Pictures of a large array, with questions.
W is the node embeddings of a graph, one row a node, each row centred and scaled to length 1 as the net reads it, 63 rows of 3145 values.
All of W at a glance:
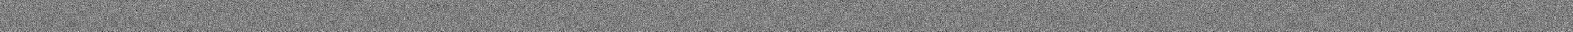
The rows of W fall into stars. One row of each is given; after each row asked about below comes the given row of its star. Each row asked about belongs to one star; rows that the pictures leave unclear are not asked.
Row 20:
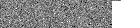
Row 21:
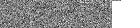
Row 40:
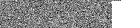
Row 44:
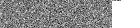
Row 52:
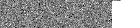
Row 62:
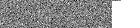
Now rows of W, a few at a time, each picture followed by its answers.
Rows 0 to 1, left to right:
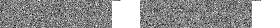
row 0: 52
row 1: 40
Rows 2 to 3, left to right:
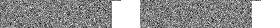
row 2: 20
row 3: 40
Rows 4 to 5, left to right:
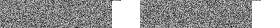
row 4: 21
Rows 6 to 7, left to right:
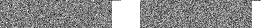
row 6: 52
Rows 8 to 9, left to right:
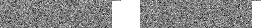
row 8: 21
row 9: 20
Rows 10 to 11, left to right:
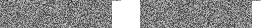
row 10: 21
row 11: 52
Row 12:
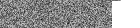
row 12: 62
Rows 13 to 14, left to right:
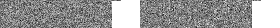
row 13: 20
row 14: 21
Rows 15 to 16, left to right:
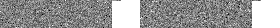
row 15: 21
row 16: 20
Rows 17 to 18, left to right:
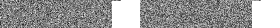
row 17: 40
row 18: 21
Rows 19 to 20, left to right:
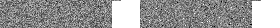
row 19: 21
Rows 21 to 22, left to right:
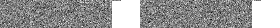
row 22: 21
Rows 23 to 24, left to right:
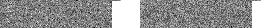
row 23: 62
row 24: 62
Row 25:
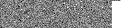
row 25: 20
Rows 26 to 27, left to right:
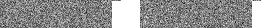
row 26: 20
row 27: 44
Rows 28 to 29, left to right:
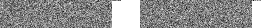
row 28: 40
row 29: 44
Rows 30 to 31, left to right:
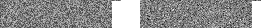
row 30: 20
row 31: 40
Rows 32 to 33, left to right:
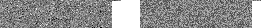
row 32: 62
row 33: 44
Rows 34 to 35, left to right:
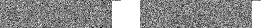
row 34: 62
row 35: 52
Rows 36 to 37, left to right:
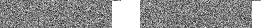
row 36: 44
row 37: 62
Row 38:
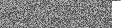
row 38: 62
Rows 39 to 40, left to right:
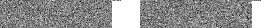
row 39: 44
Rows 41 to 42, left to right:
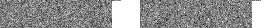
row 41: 52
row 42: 20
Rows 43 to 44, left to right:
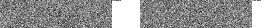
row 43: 44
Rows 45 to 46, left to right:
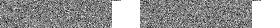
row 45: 40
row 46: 44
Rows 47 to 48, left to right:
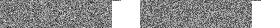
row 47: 44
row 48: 40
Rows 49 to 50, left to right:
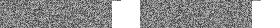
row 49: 44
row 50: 52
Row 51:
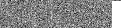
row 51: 40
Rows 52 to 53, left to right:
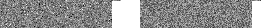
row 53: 44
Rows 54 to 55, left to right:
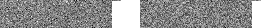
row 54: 62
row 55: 20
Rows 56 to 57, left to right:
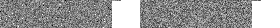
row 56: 21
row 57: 40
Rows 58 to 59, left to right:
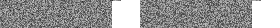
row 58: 52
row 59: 21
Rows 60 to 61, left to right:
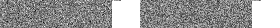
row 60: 21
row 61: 21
